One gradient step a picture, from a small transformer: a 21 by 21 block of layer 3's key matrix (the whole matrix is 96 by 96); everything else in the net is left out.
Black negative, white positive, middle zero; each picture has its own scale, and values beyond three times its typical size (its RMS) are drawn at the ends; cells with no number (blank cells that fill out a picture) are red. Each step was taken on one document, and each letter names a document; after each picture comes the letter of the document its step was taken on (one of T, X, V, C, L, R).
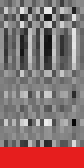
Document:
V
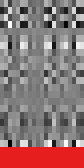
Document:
V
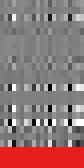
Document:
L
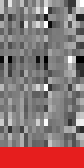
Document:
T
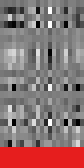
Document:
L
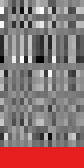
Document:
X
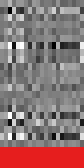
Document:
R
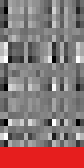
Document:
R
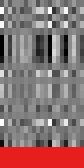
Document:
X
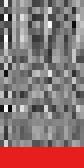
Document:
V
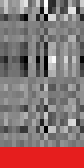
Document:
T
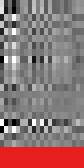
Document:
R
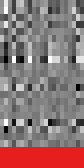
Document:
R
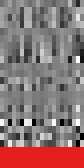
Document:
L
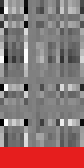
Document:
R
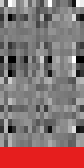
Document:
T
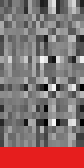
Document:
T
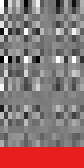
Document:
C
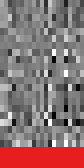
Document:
L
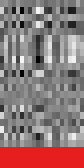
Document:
X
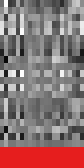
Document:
C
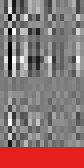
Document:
V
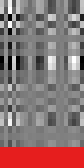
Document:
T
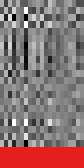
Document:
V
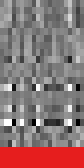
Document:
L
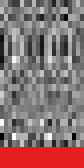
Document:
V
